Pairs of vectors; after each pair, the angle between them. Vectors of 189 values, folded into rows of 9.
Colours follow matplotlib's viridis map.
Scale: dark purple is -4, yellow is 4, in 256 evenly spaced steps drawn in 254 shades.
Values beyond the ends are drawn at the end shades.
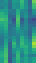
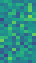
partly opposed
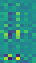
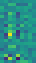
nearly opposite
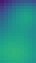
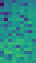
partly aligned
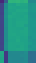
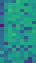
partly aligned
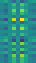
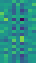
nearly opposite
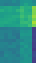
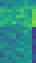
nearly parallel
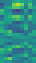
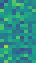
partly aligned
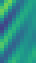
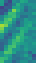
nearly opposite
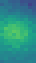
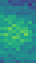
nearly parallel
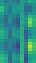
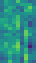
nearly opposite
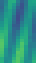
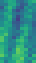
nearly parallel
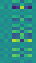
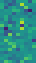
orthogonal
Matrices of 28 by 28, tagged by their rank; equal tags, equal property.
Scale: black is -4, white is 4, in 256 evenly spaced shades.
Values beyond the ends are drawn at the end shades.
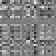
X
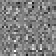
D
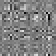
X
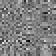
D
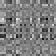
X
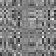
X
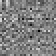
D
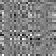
X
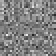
D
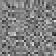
D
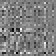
X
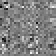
D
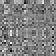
D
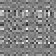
X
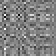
X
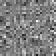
D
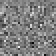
D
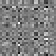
X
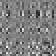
X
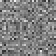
D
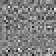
D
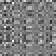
X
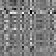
X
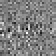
D
